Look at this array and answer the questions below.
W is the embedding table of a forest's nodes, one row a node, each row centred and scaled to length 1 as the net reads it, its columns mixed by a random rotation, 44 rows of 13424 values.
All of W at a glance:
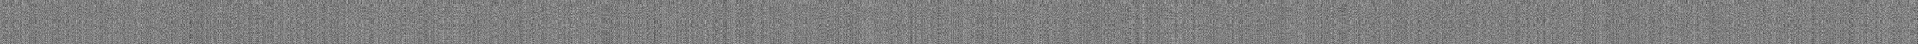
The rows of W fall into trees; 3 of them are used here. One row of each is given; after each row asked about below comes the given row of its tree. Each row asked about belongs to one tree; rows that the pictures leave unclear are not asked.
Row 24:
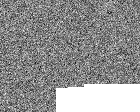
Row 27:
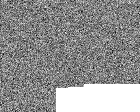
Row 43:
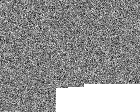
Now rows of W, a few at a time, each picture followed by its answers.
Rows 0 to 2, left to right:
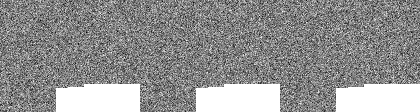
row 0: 24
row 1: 24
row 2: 24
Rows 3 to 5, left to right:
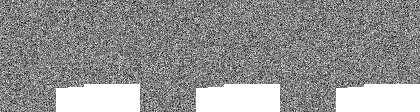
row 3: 24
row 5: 27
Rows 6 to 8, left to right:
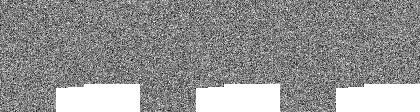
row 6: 27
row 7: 43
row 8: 43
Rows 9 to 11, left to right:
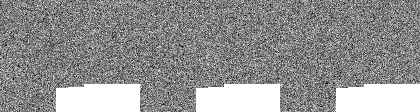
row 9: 27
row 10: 43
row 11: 43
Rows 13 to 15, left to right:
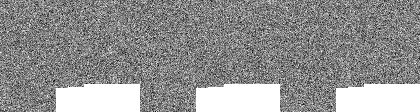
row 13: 24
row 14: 27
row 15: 43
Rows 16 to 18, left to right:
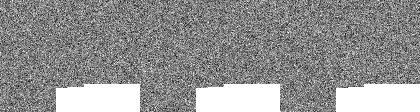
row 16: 24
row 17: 27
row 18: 43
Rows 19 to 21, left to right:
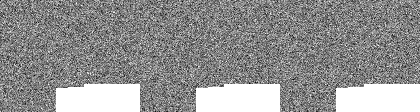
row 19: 43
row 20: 27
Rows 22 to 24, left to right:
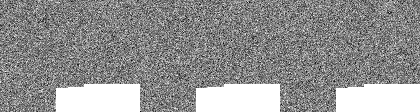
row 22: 27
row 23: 27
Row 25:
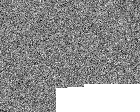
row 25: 24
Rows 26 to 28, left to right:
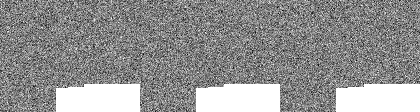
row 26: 24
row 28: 43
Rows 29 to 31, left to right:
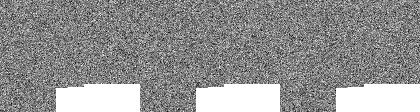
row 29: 24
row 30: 27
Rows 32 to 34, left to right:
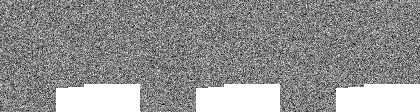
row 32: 43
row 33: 43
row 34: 27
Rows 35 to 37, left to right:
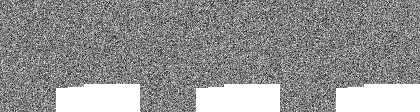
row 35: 27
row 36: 24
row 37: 27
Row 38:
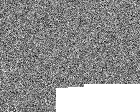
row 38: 27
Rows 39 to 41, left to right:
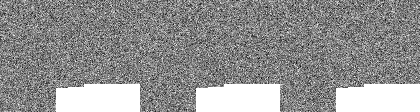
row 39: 43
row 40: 27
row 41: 43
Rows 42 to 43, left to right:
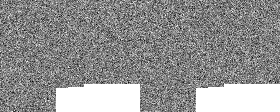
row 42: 27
